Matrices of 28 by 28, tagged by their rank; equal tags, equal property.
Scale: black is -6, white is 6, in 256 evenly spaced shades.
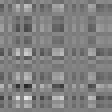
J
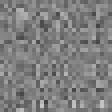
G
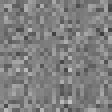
G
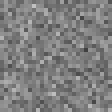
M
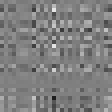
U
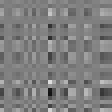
J
